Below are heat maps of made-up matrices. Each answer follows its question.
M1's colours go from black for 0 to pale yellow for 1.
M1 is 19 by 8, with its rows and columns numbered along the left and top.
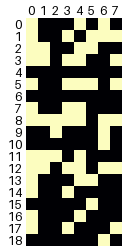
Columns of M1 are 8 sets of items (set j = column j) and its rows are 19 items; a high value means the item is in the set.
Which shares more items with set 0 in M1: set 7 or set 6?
set 7
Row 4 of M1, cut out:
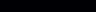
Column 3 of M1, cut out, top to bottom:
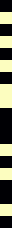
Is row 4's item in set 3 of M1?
no
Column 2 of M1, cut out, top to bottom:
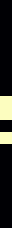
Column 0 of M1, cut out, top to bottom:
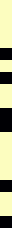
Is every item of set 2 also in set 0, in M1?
no
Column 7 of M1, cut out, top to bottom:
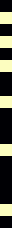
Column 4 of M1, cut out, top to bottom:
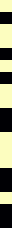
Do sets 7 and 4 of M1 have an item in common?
yes
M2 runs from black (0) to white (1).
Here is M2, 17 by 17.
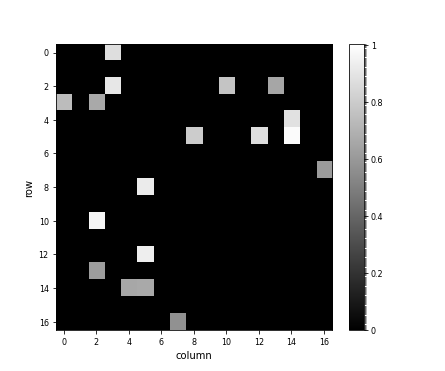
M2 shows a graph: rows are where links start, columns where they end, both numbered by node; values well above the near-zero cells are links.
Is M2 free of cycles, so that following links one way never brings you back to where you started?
no
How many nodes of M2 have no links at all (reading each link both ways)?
5
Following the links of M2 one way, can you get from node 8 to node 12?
yes
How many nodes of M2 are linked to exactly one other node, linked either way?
8
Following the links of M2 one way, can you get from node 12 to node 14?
yes
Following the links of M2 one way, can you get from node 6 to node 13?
no
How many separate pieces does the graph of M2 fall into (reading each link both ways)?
8
